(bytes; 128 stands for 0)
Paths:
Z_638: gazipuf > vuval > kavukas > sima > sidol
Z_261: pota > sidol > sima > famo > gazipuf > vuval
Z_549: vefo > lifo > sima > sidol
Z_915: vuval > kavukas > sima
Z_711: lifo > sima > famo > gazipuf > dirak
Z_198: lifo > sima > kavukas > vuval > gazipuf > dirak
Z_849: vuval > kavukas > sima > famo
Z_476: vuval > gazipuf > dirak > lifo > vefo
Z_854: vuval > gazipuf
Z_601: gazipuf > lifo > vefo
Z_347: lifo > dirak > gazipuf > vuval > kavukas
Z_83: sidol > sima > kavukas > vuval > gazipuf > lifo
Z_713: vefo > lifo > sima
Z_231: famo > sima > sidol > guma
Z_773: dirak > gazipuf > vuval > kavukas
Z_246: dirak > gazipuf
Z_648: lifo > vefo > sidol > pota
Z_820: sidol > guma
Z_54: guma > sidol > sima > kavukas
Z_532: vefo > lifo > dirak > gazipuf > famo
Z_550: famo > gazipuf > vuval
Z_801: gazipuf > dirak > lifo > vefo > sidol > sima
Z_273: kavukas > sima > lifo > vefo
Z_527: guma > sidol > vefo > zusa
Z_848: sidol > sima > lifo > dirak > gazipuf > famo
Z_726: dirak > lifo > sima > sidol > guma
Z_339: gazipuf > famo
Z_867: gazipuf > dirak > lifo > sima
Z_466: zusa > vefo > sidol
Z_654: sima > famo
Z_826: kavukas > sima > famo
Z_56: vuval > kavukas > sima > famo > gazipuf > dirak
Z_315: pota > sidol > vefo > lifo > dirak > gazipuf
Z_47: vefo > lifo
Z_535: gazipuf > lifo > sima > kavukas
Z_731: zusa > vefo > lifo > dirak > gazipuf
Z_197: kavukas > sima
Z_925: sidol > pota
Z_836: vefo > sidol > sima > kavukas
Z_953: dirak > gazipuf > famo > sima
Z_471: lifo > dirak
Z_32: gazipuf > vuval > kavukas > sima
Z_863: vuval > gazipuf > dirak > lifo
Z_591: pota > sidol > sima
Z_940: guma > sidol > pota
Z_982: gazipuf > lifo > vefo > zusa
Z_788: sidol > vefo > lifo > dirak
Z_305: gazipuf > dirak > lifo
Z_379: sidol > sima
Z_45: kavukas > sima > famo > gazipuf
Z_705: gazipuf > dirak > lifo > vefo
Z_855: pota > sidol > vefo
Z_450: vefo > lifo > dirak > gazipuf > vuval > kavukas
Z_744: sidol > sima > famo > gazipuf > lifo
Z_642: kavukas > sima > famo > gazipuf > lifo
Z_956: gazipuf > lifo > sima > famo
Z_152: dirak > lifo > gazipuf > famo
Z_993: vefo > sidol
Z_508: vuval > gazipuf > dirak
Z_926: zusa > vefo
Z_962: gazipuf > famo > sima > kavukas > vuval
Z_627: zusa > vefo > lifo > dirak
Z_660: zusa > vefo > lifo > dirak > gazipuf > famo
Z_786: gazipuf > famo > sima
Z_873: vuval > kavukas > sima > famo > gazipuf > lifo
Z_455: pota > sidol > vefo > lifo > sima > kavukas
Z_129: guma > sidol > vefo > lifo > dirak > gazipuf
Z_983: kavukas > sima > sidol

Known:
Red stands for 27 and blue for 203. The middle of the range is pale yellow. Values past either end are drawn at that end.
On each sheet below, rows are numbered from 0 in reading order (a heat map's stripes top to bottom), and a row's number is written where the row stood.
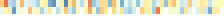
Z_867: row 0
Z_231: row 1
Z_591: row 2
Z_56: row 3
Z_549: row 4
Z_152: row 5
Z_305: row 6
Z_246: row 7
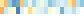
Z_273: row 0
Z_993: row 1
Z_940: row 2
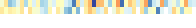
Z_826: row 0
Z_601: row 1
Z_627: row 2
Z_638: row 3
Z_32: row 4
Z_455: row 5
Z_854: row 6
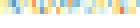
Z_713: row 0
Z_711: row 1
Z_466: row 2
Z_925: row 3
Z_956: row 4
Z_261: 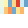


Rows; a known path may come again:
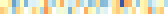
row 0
Z_532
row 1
Z_550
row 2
Z_305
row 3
Z_466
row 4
Z_638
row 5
Z_956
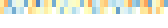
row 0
Z_726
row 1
Z_849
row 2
Z_648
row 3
Z_773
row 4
Z_940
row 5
Z_873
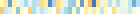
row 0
Z_54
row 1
Z_820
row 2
Z_788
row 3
Z_983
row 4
Z_993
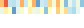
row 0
Z_867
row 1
Z_197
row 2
Z_549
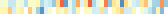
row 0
Z_654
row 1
Z_129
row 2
Z_535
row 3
Z_347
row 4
Z_379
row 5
Z_471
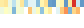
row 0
Z_315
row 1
Z_231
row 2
Z_261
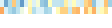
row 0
Z_527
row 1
Z_47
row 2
Z_339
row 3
Z_642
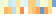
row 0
Z_786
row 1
Z_848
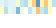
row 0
Z_855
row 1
Z_591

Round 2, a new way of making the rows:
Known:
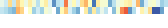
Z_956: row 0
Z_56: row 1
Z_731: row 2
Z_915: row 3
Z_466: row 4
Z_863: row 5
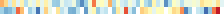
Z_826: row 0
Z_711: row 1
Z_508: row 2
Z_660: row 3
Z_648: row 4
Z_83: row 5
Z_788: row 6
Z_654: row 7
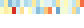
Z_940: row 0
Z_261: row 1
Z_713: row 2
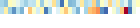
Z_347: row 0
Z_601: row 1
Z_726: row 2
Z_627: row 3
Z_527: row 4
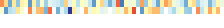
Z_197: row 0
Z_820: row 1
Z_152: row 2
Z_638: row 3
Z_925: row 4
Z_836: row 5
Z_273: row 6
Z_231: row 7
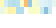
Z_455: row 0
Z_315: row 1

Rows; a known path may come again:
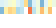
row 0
Z_993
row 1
Z_231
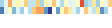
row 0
Z_660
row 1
Z_627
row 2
Z_549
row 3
Z_601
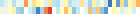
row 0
Z_801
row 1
Z_654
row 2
Z_129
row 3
Z_471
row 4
Z_535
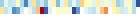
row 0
Z_508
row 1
Z_527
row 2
Z_705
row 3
Z_744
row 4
Z_198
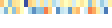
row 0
Z_849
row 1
Z_826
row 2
Z_848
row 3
Z_47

